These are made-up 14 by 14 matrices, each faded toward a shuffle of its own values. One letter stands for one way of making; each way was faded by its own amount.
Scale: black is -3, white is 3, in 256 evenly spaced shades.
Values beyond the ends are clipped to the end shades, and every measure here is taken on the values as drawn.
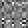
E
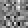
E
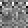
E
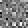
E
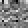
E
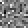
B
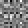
E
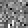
B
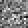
B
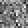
B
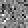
B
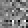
E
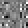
E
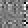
E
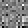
E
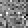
B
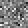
B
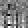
E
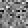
B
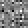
E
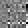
E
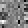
E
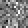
B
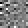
E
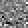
B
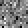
B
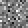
B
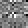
E
